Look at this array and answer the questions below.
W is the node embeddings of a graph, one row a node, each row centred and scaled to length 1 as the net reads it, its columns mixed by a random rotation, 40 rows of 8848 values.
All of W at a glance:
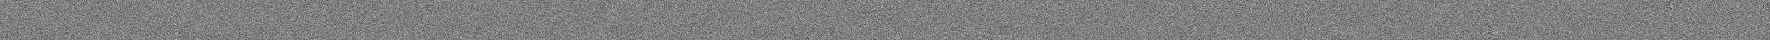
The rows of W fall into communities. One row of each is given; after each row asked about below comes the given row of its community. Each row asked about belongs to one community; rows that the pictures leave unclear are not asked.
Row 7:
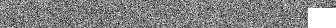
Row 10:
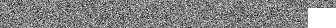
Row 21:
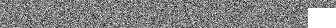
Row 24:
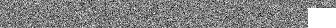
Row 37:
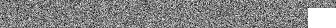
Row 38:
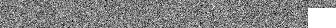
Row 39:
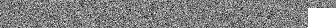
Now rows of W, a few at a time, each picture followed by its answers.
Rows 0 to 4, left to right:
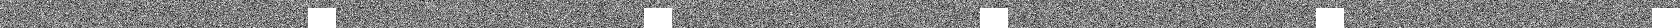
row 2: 7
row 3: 21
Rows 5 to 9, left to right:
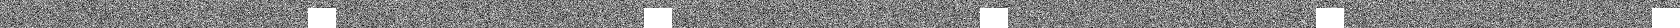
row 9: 24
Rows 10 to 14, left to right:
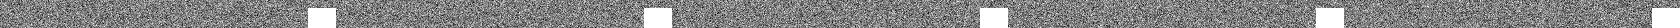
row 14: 37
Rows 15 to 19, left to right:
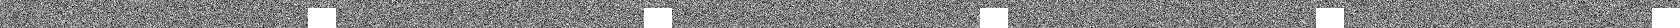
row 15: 21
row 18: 24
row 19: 10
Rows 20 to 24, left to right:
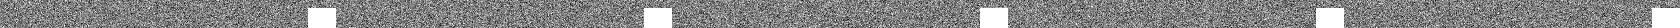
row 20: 24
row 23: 37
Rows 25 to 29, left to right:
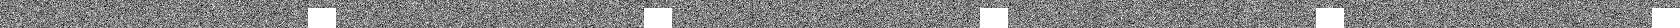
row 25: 38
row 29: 39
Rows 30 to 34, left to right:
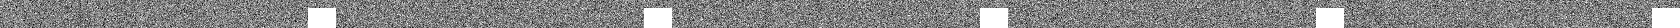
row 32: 37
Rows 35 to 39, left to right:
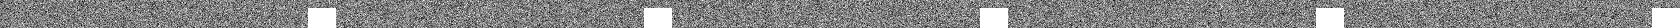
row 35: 39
